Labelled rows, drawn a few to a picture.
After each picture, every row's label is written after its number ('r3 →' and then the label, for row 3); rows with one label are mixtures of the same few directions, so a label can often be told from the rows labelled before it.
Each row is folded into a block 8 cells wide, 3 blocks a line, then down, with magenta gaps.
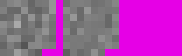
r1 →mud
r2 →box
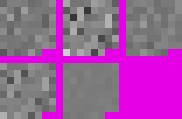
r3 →box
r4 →box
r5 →mud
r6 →box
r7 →box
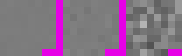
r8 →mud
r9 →box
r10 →mud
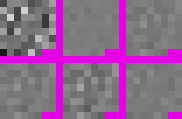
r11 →box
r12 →box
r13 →mud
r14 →mud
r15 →mud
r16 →box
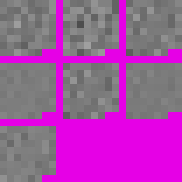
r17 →mud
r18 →mud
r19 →box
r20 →box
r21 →box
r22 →box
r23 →box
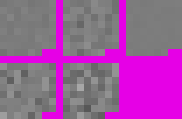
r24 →box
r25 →mud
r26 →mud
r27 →box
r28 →mud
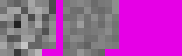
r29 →mud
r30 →mud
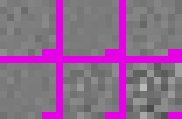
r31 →box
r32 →box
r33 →mud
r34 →box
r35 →mud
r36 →mud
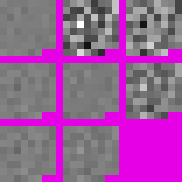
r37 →box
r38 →mud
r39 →mud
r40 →mud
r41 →box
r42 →mud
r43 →mud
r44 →mud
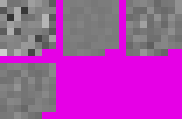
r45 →box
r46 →mud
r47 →mud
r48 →mud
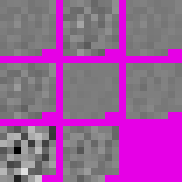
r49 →mud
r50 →mud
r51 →mud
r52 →mud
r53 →box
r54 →mud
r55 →mud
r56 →mud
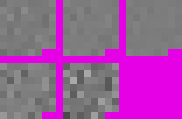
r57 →box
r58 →box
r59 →box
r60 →box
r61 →box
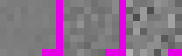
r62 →box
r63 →mud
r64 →box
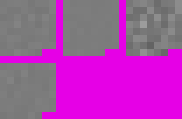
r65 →mud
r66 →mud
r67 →mud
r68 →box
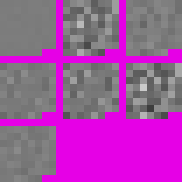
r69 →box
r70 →mud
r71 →mud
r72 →box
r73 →box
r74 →mud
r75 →mud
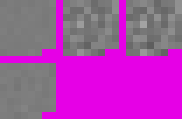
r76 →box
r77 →mud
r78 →mud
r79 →mud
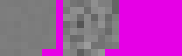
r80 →mud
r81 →mud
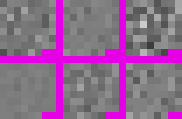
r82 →box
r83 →box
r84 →mud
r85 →mud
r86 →mud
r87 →box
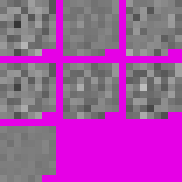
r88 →mud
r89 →mud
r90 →box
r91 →mud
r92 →mud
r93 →mud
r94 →box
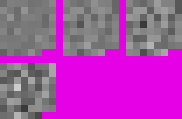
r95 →box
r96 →mud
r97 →mud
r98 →mud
